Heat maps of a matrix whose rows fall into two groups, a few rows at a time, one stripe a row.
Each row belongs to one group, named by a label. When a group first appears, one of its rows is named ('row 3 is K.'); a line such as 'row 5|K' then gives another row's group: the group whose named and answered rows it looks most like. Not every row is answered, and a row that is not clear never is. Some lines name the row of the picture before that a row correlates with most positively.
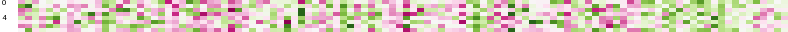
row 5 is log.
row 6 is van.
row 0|log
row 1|log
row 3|log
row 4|van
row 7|log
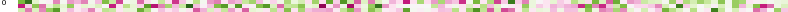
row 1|van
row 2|van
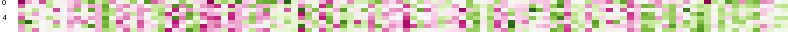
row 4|log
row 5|log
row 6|log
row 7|log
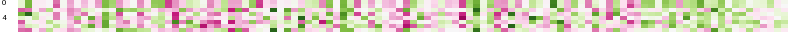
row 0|log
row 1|log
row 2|van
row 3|log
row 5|log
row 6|log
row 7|van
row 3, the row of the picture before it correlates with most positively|5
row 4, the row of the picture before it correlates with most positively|2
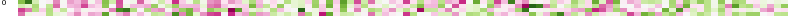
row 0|log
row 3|log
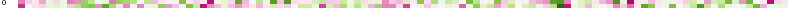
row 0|van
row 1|log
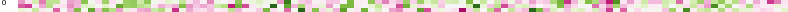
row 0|van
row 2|log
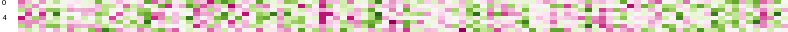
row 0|van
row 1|log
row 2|van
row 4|van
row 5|van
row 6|van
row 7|log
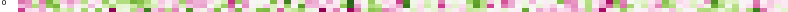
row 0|van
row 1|van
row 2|van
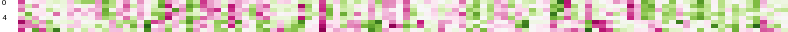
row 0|log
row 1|log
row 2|log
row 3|log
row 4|log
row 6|van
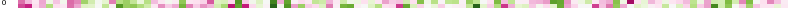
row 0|van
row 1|van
